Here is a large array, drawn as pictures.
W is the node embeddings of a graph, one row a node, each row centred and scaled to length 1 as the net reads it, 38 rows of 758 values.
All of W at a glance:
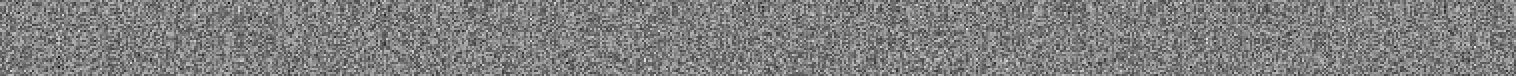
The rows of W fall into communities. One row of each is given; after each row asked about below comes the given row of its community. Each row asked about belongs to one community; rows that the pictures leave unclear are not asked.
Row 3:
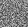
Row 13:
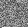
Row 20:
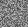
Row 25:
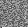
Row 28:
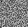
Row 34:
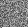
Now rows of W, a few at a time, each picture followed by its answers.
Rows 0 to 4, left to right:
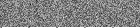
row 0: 25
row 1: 3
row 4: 34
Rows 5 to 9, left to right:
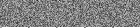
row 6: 20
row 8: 3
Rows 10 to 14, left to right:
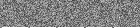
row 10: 13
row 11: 25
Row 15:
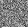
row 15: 13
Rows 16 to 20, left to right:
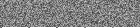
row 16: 34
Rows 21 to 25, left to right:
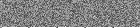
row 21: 13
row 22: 34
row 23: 13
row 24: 20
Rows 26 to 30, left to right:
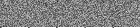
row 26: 28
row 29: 20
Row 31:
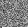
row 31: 25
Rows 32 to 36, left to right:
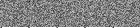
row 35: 34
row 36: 25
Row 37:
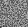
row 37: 28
